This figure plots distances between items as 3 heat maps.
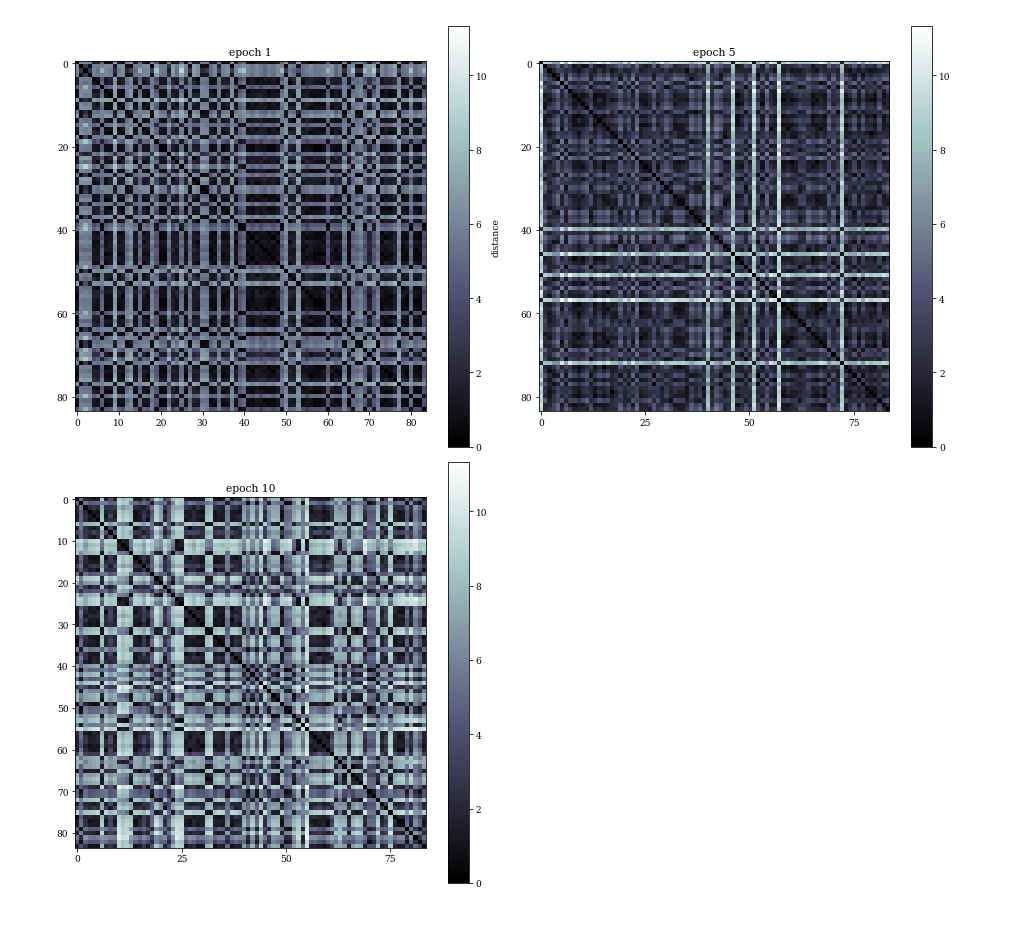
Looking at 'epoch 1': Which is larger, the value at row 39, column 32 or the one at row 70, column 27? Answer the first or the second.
the second
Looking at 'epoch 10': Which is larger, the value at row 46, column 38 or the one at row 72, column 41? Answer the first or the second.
the first
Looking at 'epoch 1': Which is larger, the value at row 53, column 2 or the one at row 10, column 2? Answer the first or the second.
the second
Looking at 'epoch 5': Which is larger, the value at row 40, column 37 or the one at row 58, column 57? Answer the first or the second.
the second
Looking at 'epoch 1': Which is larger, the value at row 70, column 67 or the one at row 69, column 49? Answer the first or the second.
the first
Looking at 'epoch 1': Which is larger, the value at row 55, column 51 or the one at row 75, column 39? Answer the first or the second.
the second
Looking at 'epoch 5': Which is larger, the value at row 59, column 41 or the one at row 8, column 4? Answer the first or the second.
the second
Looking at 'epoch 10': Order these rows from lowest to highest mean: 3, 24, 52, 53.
3, 52, 53, 24
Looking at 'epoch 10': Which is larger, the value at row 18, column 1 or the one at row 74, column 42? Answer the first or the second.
the second
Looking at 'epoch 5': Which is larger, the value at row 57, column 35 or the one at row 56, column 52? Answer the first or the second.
the first
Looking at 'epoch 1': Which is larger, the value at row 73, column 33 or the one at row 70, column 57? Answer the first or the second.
the second
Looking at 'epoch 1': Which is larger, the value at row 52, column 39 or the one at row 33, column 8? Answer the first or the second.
the first
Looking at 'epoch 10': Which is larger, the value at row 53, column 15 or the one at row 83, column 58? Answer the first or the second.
the first
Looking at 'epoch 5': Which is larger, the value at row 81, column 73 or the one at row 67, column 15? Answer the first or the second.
the first
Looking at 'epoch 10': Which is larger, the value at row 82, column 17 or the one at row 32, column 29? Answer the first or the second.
the second
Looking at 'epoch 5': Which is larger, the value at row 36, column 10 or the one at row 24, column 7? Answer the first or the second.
the first
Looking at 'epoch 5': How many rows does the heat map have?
84
